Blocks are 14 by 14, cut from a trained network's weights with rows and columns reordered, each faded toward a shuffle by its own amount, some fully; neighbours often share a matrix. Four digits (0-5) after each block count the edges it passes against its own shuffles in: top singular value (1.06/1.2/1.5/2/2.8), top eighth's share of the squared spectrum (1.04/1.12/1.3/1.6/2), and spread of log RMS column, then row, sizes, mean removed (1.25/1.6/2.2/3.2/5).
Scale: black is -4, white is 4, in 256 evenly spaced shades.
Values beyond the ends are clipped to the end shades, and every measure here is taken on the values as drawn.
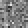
0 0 1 0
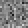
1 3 1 0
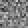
2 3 0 0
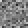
2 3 0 1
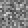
0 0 0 0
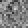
2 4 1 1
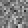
2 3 1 0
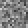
0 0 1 0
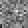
2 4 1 0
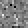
0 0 0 0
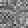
2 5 2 0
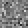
0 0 0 0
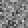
0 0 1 0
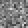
0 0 0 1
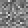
2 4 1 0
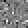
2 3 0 1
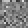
2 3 0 2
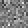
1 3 0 0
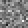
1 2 0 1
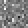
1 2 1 0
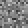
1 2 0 1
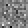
0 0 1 0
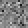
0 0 0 0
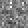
2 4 1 0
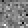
0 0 0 0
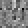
2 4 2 1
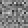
2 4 0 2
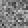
2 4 0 0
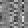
3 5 3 0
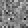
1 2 0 1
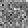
0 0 0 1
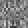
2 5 0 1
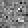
1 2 0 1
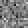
1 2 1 0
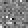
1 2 0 1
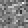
0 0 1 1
